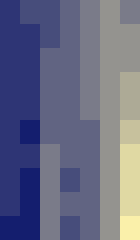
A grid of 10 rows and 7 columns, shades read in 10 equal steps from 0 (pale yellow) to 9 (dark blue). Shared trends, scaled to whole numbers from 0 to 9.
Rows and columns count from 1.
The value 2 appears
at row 6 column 7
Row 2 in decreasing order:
8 8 7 6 5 4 4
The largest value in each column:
9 9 7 7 6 4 5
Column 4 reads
6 6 6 6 6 6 6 7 6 7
